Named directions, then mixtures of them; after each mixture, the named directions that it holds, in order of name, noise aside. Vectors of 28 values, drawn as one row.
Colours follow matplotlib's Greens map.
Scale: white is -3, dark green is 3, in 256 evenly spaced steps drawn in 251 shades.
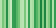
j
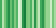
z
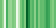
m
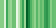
m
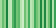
j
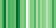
m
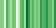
m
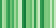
z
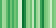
z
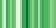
m, z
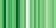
m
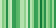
j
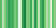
z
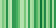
j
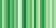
z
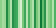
j, z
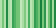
j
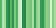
z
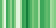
m, z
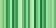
j, z
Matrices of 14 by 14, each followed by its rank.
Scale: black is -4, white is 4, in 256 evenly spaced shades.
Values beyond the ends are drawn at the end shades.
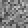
full rank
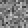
full rank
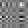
one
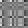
one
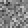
full rank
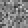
full rank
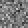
full rank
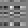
one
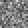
full rank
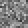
full rank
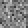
full rank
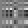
one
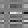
one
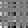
one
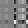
one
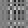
one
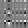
one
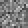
full rank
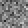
full rank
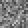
full rank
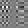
one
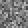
full rank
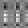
one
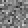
full rank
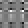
one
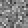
full rank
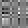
one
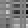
one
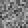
full rank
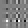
one
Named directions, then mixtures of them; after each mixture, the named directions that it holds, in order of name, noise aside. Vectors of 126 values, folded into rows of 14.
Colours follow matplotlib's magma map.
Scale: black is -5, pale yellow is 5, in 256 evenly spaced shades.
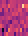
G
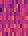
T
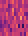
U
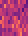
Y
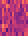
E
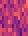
Y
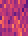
Y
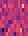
G, Y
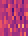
U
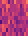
E, Y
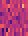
E, G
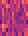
E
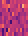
E, G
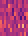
U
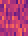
T, Y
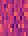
U, Y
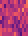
Y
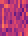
E, Y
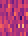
U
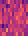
E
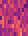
Y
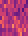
Y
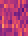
E, Y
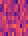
T, Y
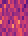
E, Y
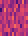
T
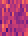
E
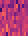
G, T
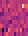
G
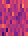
E, G
